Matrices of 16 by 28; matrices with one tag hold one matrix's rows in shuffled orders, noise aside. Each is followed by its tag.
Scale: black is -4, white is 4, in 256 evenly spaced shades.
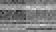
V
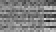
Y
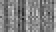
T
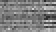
Y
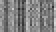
T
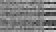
Y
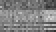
Y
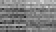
V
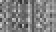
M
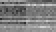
V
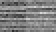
V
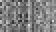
M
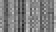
T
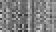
M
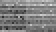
V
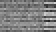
Y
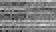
V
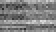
V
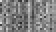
M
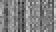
T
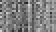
M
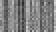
T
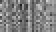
M
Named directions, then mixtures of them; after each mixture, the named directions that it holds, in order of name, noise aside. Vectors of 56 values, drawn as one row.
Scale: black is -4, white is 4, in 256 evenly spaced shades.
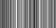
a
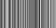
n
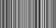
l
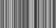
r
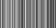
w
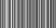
n, w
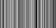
l, r, w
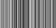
a, r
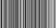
n, w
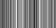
a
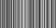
l, r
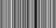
n, r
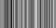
n, r, w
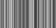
r
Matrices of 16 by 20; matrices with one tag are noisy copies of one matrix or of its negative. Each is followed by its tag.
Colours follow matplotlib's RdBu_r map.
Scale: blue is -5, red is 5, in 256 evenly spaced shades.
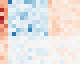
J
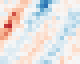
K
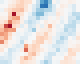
K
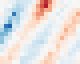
K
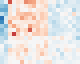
J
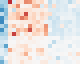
J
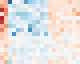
J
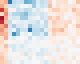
J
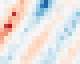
K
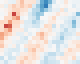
K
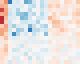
J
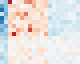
J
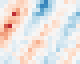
K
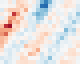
K
